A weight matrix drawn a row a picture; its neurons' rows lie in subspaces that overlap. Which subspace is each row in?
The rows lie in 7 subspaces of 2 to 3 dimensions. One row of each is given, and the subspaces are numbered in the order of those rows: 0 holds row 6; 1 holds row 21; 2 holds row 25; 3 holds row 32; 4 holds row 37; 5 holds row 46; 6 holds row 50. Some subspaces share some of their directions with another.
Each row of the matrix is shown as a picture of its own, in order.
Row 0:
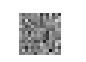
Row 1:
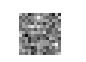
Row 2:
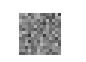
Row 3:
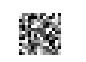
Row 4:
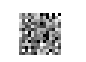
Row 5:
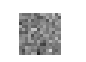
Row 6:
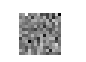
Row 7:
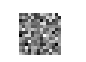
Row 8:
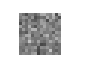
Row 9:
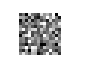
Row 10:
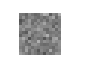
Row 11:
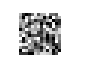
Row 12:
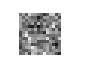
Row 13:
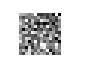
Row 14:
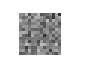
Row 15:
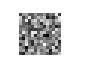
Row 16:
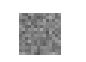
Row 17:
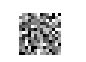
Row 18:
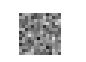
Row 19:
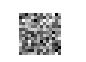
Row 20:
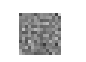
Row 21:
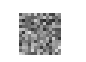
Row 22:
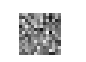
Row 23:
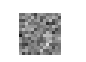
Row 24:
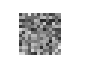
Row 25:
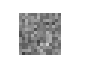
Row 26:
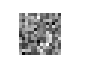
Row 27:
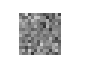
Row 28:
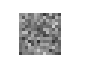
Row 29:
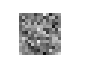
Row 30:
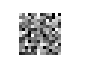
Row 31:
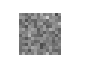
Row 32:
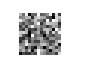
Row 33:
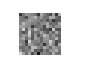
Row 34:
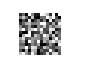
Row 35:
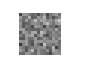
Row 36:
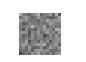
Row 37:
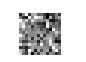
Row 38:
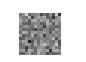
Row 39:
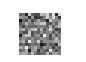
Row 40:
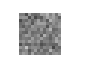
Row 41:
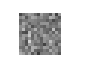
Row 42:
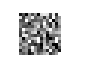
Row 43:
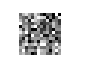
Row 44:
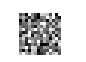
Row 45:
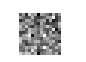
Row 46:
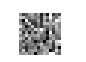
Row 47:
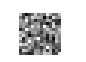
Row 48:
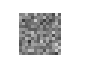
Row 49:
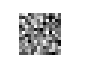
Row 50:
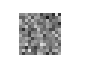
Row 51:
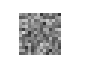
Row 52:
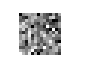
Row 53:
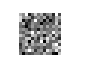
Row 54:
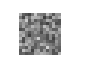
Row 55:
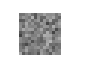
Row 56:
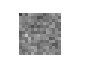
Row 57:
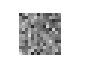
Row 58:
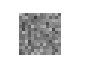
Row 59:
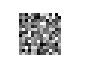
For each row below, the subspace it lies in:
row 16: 5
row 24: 1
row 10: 6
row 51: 1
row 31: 6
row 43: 1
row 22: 5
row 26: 2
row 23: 2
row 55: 2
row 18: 0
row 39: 4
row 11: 0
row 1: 6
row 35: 0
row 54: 0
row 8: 1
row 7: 2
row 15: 0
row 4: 5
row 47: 0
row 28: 6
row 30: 3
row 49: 5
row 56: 6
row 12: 6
